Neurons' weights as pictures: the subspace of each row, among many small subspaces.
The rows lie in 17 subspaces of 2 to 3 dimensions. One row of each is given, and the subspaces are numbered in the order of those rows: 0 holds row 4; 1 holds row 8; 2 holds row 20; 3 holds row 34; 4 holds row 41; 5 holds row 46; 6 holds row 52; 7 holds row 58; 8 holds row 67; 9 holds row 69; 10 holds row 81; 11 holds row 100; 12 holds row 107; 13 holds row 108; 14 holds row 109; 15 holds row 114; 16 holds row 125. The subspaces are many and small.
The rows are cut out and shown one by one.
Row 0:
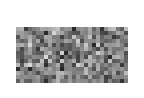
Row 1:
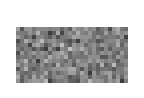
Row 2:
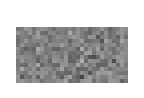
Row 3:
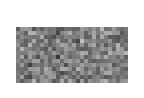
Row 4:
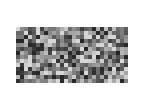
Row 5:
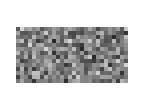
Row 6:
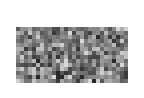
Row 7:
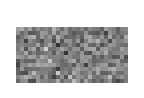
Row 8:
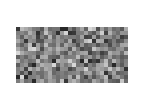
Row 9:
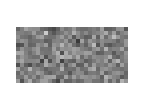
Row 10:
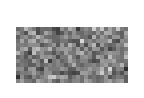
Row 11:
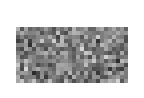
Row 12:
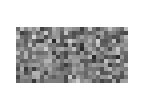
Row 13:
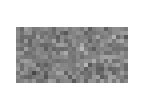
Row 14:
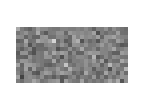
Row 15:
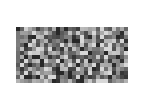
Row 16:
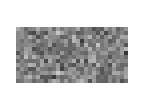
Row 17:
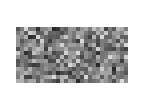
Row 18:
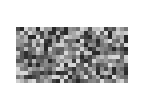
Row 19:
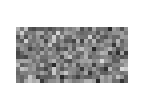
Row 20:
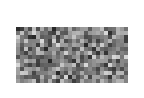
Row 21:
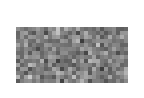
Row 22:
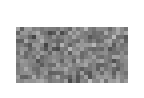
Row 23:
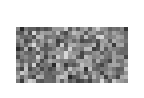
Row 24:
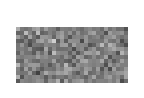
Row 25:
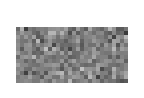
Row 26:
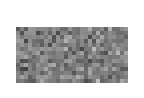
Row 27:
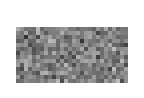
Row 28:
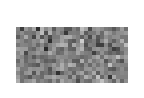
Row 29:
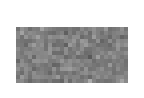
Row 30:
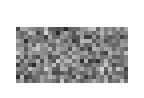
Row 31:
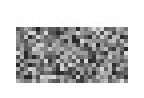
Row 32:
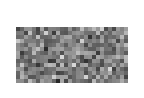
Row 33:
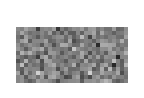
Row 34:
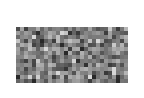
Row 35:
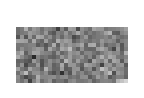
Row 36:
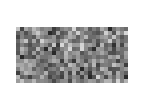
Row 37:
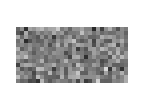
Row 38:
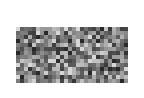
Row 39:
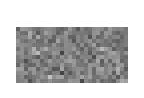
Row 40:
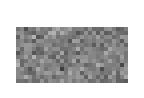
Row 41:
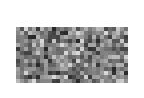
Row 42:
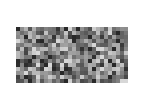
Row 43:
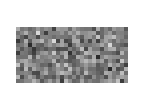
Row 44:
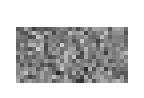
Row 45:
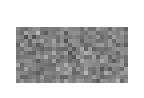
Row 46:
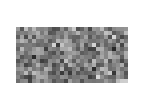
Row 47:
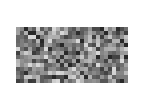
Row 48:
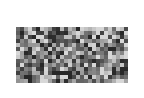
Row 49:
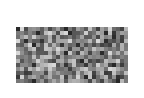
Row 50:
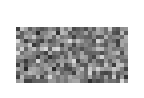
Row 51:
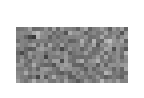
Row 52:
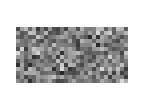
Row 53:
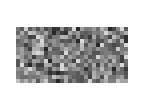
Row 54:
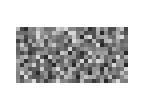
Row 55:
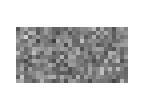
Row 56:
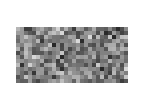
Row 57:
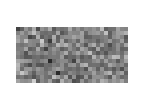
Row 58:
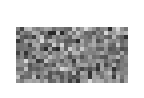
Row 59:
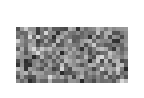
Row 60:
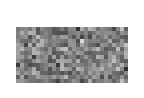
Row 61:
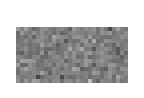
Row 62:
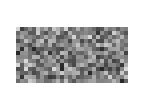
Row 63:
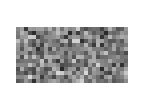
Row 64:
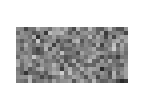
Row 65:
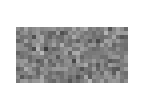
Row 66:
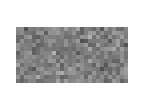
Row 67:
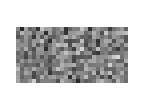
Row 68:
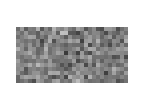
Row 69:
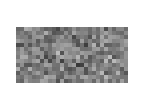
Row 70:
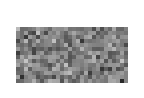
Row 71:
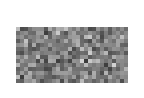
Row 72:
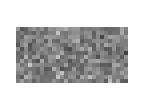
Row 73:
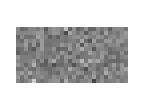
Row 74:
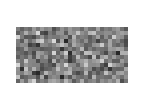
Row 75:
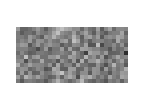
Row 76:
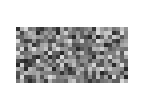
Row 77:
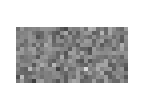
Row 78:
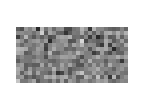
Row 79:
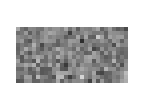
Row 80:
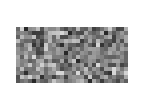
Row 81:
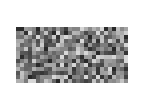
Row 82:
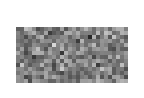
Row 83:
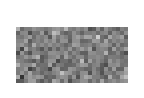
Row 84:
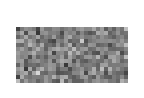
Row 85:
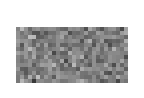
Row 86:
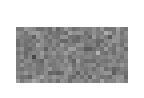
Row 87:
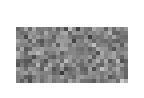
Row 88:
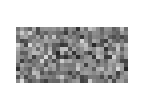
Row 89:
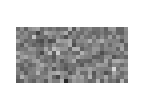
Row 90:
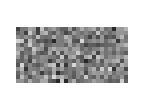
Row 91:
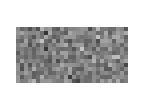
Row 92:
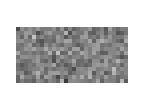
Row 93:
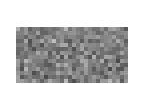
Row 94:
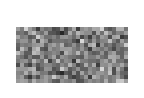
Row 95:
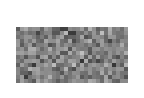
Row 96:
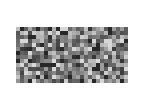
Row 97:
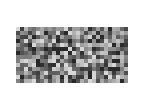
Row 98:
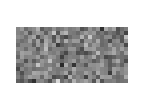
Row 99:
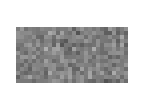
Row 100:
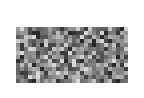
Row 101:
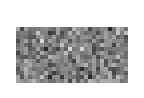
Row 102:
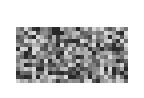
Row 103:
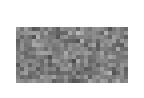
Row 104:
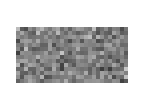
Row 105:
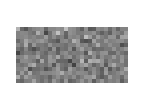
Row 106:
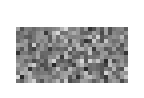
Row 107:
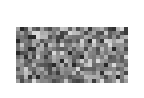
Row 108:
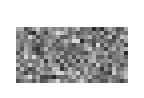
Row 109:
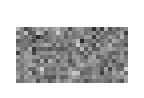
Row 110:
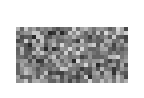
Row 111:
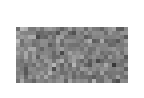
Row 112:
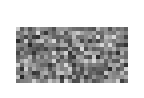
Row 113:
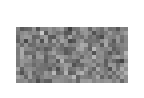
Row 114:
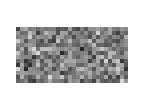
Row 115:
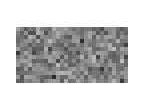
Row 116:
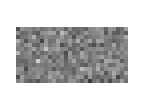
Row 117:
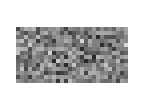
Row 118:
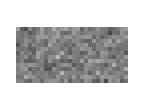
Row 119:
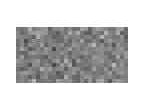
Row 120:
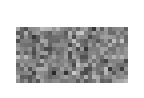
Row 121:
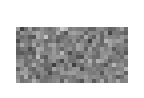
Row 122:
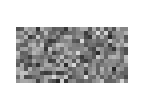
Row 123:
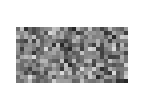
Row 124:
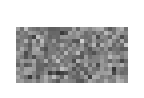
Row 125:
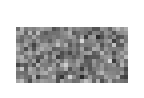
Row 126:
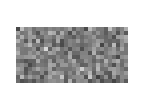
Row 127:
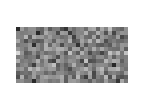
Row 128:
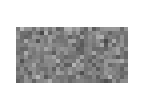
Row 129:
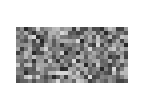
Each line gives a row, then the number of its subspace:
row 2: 16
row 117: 8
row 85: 12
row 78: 8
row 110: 6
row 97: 3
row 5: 8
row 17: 4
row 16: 13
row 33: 11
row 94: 3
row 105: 1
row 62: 6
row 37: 14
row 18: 0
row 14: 0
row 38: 3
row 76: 7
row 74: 2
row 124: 3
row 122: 0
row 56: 7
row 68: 4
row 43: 0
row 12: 8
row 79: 16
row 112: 0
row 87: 5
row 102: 14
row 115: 4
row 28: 8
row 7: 2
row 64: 15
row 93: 10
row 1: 7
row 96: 11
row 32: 10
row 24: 2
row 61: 14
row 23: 16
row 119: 11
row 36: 5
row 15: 11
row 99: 5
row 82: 7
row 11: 10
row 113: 8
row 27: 0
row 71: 1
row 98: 10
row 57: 2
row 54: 11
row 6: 16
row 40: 6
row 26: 14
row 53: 9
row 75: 11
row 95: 11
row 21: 1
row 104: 7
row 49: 13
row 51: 11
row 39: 15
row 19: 14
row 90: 10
